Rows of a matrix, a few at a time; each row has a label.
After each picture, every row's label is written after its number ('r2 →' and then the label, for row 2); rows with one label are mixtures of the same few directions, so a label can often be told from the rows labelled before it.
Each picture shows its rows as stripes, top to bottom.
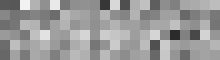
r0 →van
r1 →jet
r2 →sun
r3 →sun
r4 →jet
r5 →jet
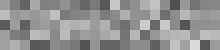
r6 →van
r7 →jet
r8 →jet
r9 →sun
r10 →sun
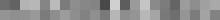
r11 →van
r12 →van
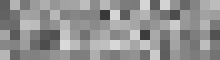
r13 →jet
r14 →van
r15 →sun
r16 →jet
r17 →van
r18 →jet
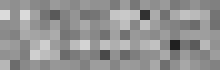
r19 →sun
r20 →jet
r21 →sun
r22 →van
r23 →sun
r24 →van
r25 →jet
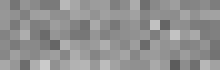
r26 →jet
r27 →sun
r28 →jet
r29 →sun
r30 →jet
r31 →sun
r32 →sun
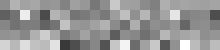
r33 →jet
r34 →sun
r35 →jet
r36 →van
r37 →jet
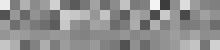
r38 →jet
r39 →jet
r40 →jet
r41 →sun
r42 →sun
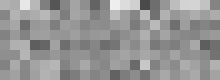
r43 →jet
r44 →jet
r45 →van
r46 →jet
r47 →sun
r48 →sun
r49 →jet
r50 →van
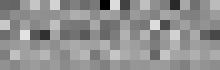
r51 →van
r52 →jet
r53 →jet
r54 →sun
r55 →van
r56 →jet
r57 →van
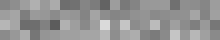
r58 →van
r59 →sun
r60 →van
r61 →van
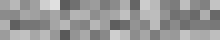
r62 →jet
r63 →sun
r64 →jet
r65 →jet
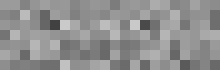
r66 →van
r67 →sun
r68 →jet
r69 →jet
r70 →van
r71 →van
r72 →jet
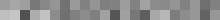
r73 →sun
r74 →van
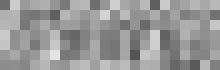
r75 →jet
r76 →van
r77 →sun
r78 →jet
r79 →jet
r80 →jet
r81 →sun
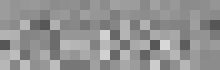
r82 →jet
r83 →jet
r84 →sun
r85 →van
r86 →jet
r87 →van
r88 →jet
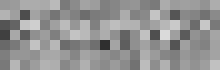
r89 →van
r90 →van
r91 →sun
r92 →jet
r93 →van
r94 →jet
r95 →jet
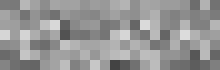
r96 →sun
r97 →van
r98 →jet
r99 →jet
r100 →van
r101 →sun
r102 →jet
